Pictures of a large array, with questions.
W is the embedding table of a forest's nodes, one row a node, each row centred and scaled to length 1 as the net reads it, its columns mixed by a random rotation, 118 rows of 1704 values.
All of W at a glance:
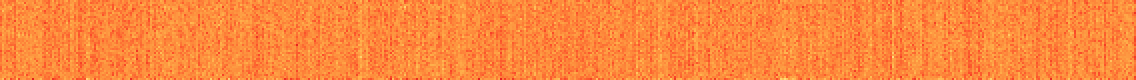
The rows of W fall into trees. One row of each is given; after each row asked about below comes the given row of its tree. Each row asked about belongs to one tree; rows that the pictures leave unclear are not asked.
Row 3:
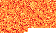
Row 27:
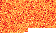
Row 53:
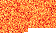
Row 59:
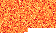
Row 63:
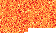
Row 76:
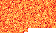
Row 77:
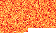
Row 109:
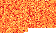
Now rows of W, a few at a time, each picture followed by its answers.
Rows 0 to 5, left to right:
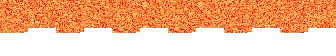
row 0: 63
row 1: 76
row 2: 3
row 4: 53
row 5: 76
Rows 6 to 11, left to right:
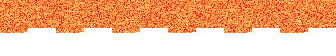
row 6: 59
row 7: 27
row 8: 77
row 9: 109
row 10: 77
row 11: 109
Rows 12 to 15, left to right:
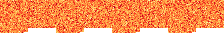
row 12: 109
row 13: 59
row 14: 109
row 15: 63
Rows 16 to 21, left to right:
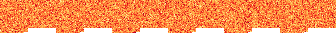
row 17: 3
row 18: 76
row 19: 3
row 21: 27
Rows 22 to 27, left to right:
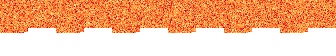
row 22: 76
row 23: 63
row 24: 53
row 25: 77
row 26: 27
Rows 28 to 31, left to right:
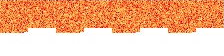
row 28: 63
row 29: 76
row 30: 77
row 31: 27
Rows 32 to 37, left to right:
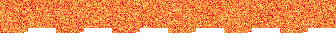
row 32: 63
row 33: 3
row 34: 3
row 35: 77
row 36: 77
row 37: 27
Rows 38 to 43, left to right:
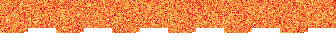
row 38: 76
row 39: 3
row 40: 59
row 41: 63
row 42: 59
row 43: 76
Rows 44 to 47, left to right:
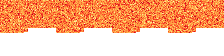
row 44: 109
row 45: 109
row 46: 63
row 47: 53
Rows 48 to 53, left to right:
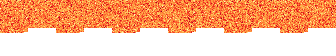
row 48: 53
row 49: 77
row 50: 53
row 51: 63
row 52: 53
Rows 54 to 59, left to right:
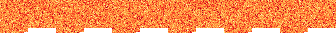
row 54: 63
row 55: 53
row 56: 53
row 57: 63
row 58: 76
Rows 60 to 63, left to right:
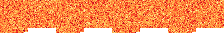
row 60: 109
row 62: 76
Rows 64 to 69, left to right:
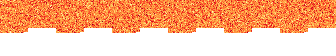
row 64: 53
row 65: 3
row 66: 63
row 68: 76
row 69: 63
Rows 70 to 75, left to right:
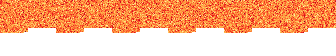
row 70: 27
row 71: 53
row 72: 63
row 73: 77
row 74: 53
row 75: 76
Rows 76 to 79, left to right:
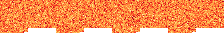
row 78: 63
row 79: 3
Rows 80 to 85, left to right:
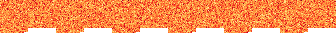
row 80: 63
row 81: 77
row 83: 76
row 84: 76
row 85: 3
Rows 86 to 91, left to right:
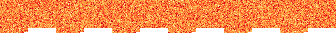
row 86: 63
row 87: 76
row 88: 76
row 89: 53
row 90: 59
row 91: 77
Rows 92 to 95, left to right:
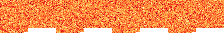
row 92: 53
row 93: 3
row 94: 77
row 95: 109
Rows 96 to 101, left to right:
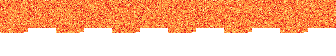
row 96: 109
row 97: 77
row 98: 53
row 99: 109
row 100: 53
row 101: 3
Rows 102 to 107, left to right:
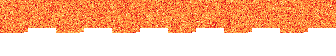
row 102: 53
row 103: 77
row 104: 76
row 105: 76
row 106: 27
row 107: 53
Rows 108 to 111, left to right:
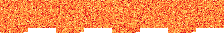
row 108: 109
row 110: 53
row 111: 109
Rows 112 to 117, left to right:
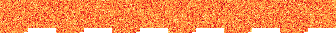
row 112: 77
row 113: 109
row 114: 63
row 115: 76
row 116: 59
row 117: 63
